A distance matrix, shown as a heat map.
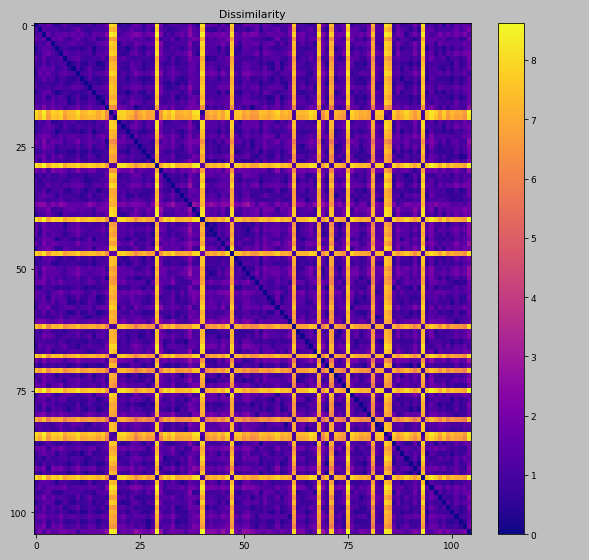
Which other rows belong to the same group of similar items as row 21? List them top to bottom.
0, 1, 2, 3, 4, 5, 6, 7, 8, 9, 10, 11, 12, 13, 14, 15, 16, 17, 20, 22, 23, 24, 25, 26, 27, 28, 30, 31, 32, 33, 34, 35, 36, 37, 38, 39, 41, 42, 43, 44, 45, 46, 48, 49, 50, 51, 52, 53, 54, 55, 56, 57, 58, 59, 60, 61, 63, 64, 65, 66, 67, 69, 70, 72, 73, 74, 76, 77, 78, 79, 80, 82, 83, 86, 87, 88, 89, 90, 91, 92, 94, 95, 96, 97, 98, 99, 100, 101, 102, 103, 104
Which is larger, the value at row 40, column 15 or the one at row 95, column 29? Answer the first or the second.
the second
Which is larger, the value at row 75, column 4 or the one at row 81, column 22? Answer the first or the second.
the first
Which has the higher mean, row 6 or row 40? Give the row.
40
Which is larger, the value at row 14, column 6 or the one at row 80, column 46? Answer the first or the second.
the second
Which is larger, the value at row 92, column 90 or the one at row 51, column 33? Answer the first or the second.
the second
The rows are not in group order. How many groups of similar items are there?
2
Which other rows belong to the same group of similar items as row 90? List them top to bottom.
0, 1, 2, 3, 4, 5, 6, 7, 8, 9, 10, 11, 12, 13, 14, 15, 16, 17, 20, 21, 22, 23, 24, 25, 26, 27, 28, 30, 31, 32, 33, 34, 35, 36, 37, 38, 39, 41, 42, 43, 44, 45, 46, 48, 49, 50, 51, 52, 53, 54, 55, 56, 57, 58, 59, 60, 61, 63, 64, 65, 66, 67, 69, 70, 72, 73, 74, 76, 77, 78, 79, 80, 82, 83, 86, 87, 88, 89, 91, 92, 94, 95, 96, 97, 98, 99, 100, 101, 102, 103, 104
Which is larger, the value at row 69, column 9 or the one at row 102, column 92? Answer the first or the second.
the first
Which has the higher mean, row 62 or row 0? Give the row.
62
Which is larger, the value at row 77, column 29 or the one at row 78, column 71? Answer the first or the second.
the first
